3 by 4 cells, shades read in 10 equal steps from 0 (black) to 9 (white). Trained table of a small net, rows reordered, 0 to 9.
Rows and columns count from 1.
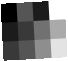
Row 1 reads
0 3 1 9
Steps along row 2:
up up up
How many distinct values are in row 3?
4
